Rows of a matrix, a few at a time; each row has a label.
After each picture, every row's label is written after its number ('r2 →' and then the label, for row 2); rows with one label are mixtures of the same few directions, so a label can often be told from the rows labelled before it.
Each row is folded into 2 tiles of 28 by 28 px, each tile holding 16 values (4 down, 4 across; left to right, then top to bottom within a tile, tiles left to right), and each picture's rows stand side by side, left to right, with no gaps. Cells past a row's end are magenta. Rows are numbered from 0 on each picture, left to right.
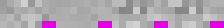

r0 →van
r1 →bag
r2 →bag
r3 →bag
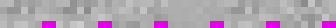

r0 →bag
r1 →bag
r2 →bag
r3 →bag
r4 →bag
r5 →van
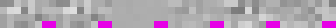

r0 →bag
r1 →bag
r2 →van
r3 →bag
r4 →bag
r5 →bag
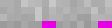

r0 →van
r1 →van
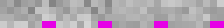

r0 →bag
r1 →van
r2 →bag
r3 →bag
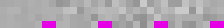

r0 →bag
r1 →bag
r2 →van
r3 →bag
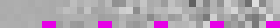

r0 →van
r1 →bag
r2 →bag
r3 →van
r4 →van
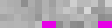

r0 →van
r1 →bag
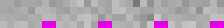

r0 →bag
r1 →van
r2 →van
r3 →bag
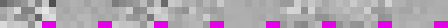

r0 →bag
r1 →van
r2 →bag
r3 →bag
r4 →van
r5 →bag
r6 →bag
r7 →bag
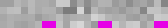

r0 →bag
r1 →bag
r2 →bag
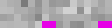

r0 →van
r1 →bag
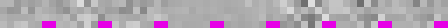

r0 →bag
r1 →van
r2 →bag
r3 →bag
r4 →van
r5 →van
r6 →van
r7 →van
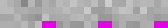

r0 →van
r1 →bag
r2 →bag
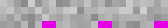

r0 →van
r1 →bag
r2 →bag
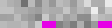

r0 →van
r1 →van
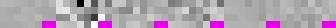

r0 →bag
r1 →van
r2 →bag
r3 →bag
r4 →van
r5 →van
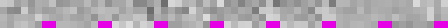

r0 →bag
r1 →bag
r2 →van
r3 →bag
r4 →bag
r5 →bag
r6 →bag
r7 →van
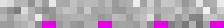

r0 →bag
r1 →bag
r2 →van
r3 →van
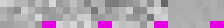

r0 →bag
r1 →van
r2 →bag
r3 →van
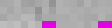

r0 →van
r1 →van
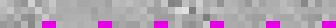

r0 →van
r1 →van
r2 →bag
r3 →bag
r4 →van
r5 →van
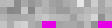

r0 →bag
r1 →van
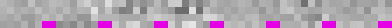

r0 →van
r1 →van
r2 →bag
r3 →bag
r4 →van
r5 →van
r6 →bag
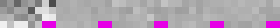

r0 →bag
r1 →van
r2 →bag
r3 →bag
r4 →bag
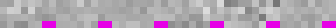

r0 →bag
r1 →van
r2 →bag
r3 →van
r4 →bag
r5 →van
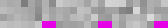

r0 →van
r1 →bag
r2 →bag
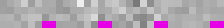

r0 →van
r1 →van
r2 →van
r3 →bag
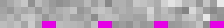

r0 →van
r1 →bag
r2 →van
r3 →bag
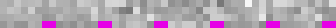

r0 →bag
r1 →van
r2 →bag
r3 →bag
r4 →van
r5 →bag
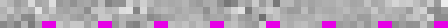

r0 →van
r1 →bag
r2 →bag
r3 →van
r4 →bag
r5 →bag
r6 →van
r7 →bag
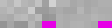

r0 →bag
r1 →bag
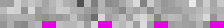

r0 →bag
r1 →van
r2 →van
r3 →van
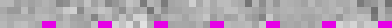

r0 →bag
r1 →bag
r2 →van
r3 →van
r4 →van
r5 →van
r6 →van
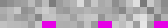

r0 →bag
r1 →van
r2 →van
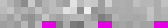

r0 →van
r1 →bag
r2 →van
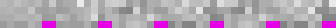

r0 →bag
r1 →van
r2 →bag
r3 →bag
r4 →bag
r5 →bag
